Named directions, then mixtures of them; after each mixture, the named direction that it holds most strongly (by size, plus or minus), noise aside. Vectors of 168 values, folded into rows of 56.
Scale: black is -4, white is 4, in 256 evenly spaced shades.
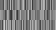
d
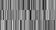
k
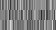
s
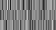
k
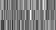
k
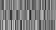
d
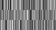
k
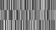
d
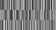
d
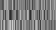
d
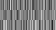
d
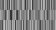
d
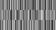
d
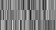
k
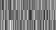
s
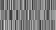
d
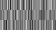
d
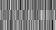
s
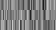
k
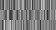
d
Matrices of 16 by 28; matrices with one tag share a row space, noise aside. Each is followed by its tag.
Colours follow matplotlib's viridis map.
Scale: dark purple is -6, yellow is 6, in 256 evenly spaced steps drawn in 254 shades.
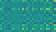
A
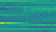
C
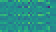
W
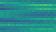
C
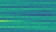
C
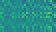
A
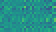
A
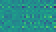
A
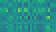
W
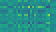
W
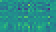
W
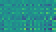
A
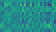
A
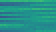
C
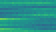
C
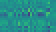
W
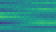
C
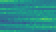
C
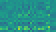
W
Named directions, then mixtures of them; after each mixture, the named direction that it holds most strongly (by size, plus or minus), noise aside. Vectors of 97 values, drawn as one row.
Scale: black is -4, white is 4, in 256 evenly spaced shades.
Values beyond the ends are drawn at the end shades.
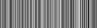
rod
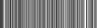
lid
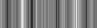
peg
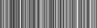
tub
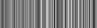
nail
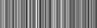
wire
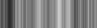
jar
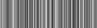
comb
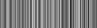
rod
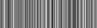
comb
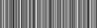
tub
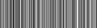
tub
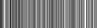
lid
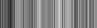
jar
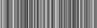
comb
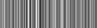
wire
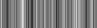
peg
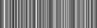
wire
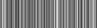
tub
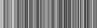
comb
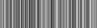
tub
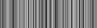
comb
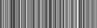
tub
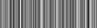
tub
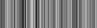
peg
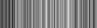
jar
